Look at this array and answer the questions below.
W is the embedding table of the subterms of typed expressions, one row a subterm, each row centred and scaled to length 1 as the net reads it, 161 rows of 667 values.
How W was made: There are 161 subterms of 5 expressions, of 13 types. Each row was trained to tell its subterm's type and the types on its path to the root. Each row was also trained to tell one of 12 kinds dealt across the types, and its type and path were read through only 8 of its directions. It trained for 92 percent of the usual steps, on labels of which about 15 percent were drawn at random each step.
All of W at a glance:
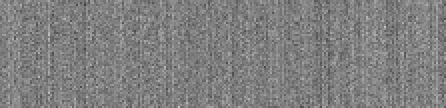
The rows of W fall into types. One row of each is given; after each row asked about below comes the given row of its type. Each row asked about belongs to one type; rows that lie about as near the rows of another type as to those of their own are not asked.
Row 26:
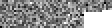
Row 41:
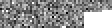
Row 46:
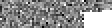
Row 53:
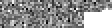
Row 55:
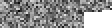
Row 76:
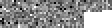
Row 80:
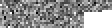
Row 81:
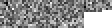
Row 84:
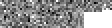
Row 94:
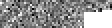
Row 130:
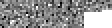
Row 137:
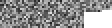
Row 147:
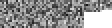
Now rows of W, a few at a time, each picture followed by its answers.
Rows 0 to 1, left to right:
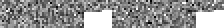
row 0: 53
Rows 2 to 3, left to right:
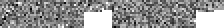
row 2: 130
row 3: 53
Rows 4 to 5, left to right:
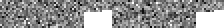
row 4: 76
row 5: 53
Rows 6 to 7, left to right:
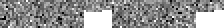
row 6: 130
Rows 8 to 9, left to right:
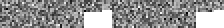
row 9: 53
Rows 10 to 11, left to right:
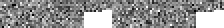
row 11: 41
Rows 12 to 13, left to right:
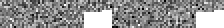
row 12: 147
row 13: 76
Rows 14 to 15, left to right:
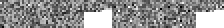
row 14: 46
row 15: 147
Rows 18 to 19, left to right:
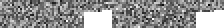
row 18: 130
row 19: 46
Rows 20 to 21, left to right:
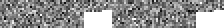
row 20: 80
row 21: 41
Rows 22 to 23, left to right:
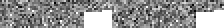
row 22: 80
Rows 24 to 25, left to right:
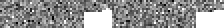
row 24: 94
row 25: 46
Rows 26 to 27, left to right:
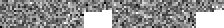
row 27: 55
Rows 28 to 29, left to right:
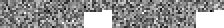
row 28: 26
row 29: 94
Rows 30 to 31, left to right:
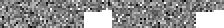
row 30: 76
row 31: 147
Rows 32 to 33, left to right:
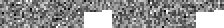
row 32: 147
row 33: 53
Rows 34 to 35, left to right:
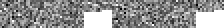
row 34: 130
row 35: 84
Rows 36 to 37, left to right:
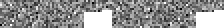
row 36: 81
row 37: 81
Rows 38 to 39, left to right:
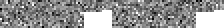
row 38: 41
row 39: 147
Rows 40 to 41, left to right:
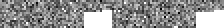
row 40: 55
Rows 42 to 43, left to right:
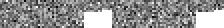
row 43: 147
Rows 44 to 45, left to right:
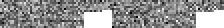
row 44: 84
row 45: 41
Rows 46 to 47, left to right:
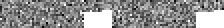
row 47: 76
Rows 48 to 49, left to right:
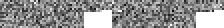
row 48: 46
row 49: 94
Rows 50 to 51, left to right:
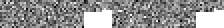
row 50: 94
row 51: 53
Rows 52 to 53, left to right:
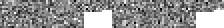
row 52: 41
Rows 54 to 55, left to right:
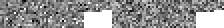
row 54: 41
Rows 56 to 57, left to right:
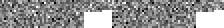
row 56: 80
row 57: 94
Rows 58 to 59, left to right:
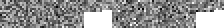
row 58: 94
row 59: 94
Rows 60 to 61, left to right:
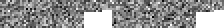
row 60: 94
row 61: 147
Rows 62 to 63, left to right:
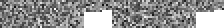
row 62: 81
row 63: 55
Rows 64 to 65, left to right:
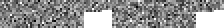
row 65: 147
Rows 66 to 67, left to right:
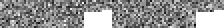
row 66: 130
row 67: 81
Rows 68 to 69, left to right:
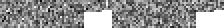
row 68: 53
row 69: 46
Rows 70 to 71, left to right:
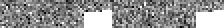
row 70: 80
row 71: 53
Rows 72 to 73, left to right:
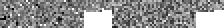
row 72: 130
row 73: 55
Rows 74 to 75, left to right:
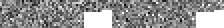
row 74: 137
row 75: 80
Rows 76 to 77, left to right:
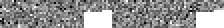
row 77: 137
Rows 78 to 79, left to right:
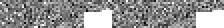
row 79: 137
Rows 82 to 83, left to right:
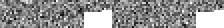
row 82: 147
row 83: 137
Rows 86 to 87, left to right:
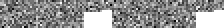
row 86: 26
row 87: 41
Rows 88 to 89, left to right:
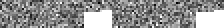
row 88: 53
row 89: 81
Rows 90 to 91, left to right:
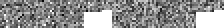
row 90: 46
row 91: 94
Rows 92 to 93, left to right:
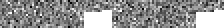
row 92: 130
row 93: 94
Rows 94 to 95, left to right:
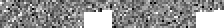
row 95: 76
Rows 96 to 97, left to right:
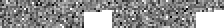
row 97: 84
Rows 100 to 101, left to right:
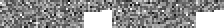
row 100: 26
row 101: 80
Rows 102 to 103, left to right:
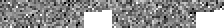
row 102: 80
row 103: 46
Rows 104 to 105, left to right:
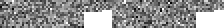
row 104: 53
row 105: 76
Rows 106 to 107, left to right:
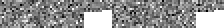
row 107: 46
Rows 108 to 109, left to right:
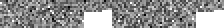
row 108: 80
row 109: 81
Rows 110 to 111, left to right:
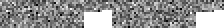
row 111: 81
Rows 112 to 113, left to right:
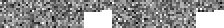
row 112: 46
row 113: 55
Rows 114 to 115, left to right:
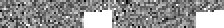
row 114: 80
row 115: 80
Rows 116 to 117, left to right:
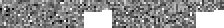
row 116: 41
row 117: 41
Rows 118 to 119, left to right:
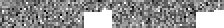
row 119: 53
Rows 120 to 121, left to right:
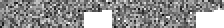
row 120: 46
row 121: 41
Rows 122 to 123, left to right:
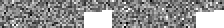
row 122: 76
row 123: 76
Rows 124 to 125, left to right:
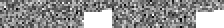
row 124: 26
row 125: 53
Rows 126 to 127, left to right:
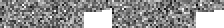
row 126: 26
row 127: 55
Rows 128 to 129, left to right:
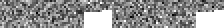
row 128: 147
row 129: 130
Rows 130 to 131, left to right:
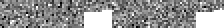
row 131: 26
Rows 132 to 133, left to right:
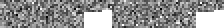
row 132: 81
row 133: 137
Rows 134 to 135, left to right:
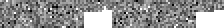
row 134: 41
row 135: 76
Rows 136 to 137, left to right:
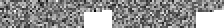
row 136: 84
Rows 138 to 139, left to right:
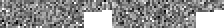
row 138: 76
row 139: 81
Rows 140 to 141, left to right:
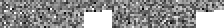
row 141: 53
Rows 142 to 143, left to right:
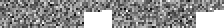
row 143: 147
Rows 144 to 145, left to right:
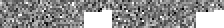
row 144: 26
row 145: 81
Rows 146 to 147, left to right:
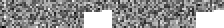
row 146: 147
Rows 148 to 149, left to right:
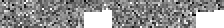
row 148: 84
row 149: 81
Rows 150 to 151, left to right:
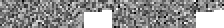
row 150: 81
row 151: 137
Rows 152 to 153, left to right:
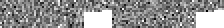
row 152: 130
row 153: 26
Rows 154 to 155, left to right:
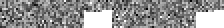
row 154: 147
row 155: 80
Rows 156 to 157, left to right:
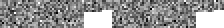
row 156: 26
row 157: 76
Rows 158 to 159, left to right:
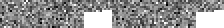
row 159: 80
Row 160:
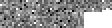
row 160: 84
